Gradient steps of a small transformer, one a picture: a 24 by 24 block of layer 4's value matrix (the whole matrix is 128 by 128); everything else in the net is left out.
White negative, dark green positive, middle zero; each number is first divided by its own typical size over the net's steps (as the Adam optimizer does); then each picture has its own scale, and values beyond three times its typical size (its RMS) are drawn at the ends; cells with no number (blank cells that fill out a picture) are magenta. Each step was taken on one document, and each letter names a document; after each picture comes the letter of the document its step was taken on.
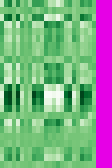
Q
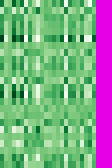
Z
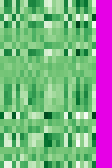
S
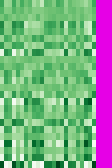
Z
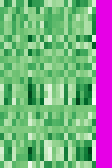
S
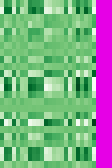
S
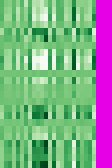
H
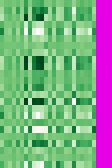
H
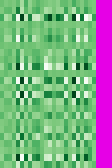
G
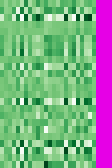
G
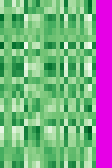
Z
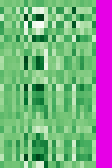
H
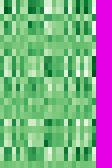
S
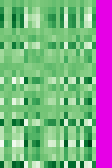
Z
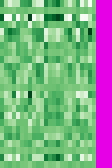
Q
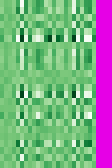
G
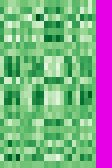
Q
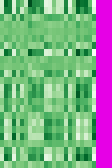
S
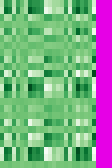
S
